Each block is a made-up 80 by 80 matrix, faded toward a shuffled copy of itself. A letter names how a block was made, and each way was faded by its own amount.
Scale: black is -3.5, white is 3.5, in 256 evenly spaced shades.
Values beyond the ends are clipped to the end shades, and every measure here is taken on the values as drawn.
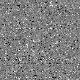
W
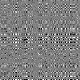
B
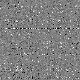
W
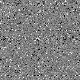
W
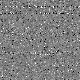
W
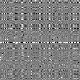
B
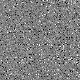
W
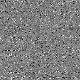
W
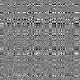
B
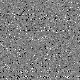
W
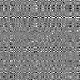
B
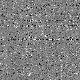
W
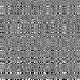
B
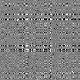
B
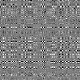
B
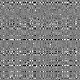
B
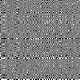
B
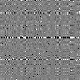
B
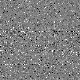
W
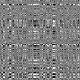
B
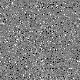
W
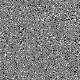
W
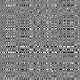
B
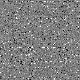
W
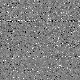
W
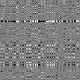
B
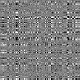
B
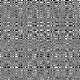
B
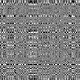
B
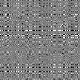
B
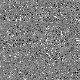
W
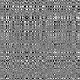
B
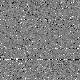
W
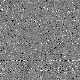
W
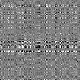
B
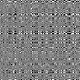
B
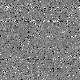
W
